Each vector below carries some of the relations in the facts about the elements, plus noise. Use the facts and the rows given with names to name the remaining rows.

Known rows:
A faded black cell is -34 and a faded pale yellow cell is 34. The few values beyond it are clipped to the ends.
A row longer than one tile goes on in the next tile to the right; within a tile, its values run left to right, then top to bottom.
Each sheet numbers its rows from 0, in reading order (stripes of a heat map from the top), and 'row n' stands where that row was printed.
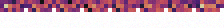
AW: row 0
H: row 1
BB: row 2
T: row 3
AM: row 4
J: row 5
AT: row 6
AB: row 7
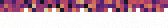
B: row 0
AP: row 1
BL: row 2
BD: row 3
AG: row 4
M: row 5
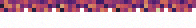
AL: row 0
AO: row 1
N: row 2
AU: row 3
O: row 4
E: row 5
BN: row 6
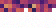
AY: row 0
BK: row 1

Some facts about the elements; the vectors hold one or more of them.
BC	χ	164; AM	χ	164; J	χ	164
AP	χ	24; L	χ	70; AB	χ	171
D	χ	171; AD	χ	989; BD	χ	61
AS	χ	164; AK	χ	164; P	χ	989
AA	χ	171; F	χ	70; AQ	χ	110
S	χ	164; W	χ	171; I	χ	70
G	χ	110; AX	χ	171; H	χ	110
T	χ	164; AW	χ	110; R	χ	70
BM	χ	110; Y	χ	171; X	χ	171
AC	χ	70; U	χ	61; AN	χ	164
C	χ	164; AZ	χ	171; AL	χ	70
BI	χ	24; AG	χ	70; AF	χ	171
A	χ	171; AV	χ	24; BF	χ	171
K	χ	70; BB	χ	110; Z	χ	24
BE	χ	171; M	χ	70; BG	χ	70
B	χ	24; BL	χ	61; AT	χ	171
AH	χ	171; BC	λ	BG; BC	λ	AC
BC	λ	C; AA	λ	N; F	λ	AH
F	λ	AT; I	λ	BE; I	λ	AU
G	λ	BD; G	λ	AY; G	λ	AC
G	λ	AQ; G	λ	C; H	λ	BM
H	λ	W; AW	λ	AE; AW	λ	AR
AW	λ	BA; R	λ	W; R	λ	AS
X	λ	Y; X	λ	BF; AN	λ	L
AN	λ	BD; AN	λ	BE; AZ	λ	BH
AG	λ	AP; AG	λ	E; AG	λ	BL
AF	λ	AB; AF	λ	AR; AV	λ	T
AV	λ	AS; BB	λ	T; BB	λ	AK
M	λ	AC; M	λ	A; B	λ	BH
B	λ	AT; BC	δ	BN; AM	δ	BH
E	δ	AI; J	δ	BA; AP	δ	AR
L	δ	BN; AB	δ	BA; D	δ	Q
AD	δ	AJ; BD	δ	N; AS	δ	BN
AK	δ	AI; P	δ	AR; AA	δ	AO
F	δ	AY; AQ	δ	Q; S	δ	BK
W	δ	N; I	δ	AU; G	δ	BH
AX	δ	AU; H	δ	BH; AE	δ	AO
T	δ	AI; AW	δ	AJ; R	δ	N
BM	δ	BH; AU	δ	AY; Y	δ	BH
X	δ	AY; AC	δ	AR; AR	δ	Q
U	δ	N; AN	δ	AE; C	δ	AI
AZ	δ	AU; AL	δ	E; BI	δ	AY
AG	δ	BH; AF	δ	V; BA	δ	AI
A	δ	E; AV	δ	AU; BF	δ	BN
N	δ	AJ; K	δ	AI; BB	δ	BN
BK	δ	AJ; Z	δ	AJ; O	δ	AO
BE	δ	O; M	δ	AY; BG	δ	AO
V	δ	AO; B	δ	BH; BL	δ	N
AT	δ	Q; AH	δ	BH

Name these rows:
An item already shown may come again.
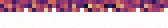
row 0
M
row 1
E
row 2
F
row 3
AR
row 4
C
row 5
Z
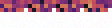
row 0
BC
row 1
R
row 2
R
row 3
AC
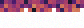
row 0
B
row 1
BE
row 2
AX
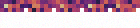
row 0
AW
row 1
L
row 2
G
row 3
AW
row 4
A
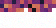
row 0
BI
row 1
R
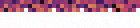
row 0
AA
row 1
AV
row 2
X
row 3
AU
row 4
AS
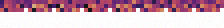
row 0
BH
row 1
AE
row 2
P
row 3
AS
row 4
AF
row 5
BI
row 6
AH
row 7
AI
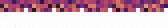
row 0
Q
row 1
BM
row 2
D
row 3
BC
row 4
L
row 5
AF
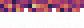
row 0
I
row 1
BA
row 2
AN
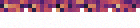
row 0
BA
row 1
AD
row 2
U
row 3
S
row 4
AQ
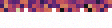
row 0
E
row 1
AZ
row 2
BG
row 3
W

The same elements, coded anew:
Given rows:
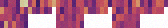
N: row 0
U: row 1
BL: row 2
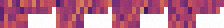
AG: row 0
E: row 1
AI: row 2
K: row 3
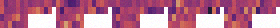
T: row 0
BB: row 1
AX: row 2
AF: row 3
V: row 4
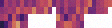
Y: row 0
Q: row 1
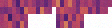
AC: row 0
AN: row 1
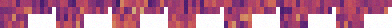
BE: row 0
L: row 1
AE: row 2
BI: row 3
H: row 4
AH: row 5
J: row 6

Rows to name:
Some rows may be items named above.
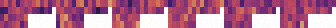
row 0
AZ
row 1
AA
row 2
AV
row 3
E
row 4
A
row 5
BG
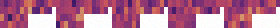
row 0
AY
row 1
G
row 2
BD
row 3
D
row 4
BM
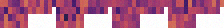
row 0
R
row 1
I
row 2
D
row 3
AP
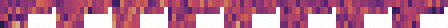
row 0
X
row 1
AI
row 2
BA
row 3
AG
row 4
AD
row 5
A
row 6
C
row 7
AZ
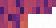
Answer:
M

